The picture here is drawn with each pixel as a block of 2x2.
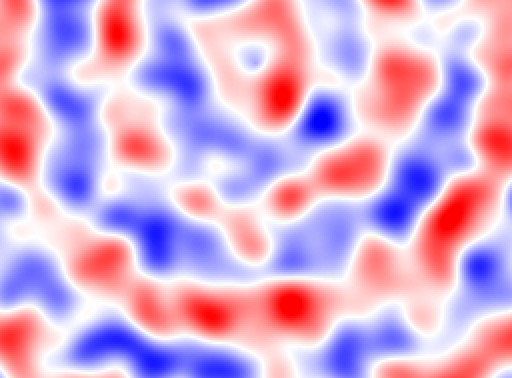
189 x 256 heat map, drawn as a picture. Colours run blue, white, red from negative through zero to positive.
Rings: centred on the top middle. Odd rows or columns: none. Slope: none. Grain: smooth.
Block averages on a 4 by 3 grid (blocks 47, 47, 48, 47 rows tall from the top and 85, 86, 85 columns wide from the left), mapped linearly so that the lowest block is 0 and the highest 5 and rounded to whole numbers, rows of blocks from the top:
2 3 4 / 3 0 3 / 0 1 3 / 1 5 2
